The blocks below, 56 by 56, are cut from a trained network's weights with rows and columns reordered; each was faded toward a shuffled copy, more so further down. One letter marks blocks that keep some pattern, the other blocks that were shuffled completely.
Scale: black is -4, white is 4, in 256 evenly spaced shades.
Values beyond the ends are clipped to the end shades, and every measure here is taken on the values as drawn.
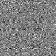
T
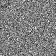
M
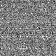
T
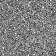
M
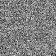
T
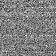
T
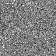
M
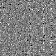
T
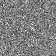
M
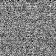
T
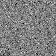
M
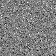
M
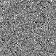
T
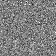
M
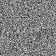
M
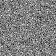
M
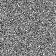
M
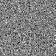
T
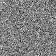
M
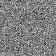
M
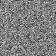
T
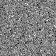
M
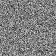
M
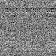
T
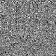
T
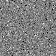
M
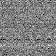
T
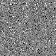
T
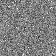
M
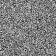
M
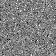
M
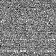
T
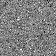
M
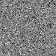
M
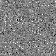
T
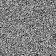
M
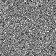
M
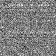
T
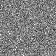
M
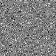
T
